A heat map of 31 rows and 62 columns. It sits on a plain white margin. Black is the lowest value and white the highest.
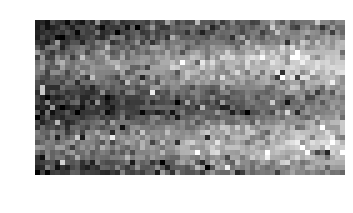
The values follow a bell shape. Stripes running across repeat 2 times from top to bottom. Values rise toward the right.
